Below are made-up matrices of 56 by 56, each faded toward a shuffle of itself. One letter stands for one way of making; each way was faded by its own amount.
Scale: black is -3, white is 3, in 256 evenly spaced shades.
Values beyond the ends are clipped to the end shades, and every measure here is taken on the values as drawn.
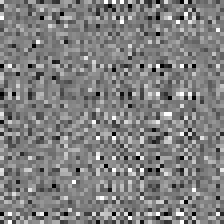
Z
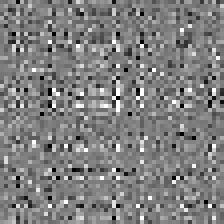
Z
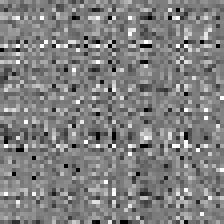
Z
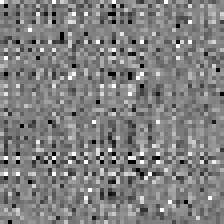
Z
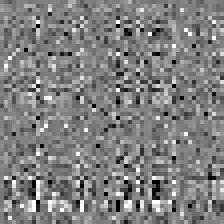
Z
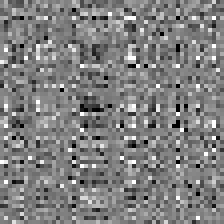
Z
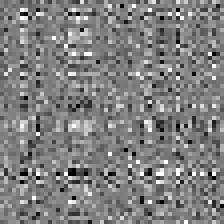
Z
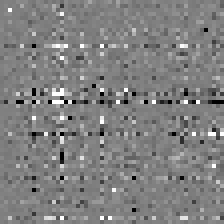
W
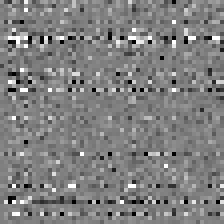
W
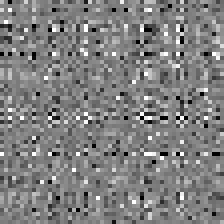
Z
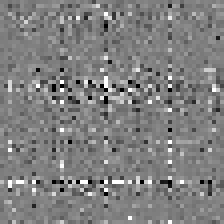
W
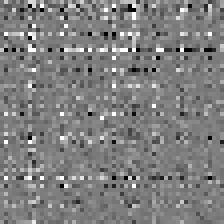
W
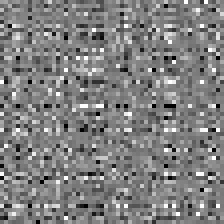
Z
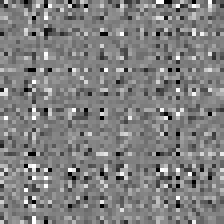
W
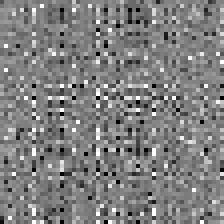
Z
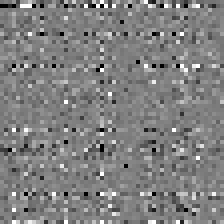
W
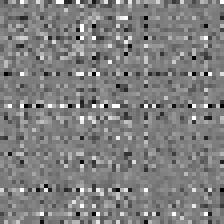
W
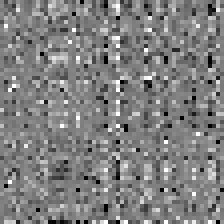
Z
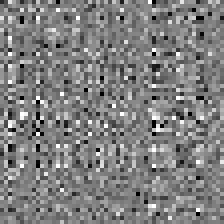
Z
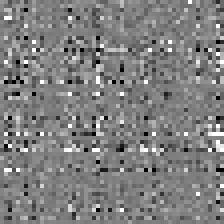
W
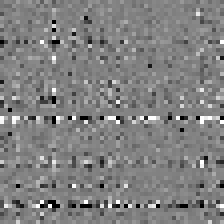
W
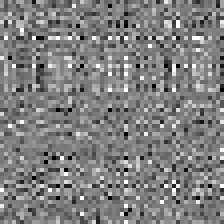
Z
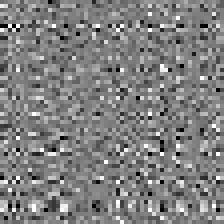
Z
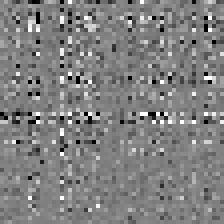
W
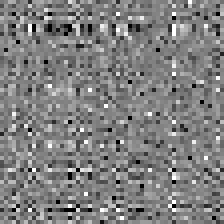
Z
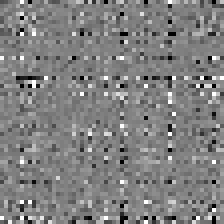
W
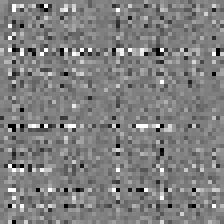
W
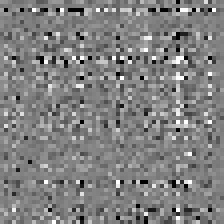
W
